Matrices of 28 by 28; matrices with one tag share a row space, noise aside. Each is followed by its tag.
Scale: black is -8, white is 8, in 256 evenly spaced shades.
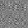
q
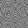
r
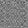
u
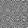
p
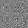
p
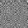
r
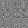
p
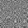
r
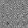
p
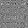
u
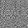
r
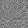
p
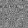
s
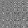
p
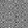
q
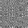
s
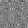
s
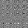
p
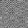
s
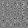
p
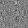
q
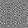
r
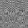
s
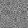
r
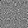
r
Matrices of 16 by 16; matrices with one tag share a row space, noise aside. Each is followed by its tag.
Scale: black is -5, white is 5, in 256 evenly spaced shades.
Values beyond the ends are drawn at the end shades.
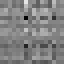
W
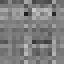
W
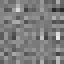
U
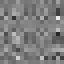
U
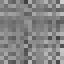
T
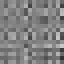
T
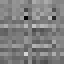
W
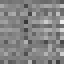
T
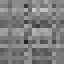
W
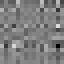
U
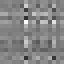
W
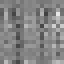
U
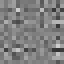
U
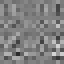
U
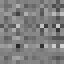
U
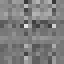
W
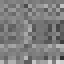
T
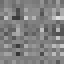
U
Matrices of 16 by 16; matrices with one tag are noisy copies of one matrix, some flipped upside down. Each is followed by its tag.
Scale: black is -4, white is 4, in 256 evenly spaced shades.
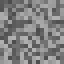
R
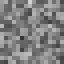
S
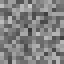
S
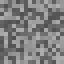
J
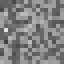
R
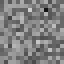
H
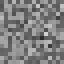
H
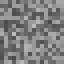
J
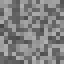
R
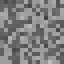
R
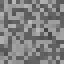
H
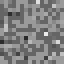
J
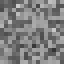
R
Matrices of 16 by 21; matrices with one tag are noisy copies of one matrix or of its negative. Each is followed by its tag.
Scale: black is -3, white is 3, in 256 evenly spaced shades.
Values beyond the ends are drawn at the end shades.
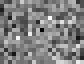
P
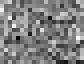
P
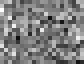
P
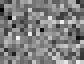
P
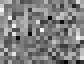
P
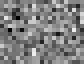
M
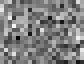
P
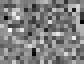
M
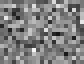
M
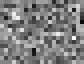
M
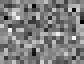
M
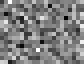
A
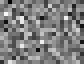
A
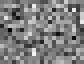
M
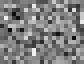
M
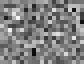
M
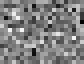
M
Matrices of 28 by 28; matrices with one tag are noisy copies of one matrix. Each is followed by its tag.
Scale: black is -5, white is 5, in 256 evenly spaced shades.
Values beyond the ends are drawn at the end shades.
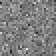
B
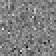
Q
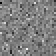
B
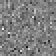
Q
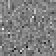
Q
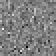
Q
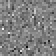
Q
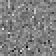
Q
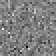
Q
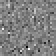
Q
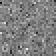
B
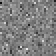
B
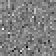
Q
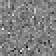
Q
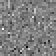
Q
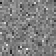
B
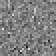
Q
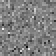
Q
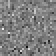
Q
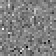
Q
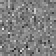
Q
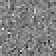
Q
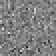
Q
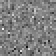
Q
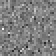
Q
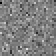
B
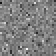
B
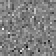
Q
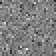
B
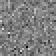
Q
